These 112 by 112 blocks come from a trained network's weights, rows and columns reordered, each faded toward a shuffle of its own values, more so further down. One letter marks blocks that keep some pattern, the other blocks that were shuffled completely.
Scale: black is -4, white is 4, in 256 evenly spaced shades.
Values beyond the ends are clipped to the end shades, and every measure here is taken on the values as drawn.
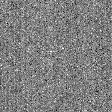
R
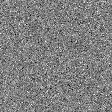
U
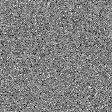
R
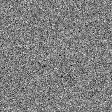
U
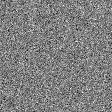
U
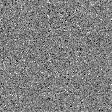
R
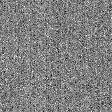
R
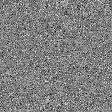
R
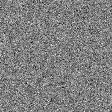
R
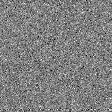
R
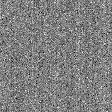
R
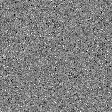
U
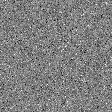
U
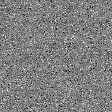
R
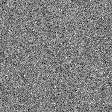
U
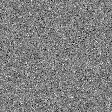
U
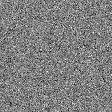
R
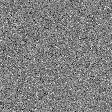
U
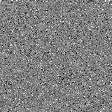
R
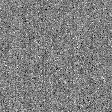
R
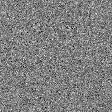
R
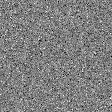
U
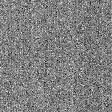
R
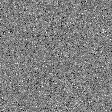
U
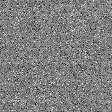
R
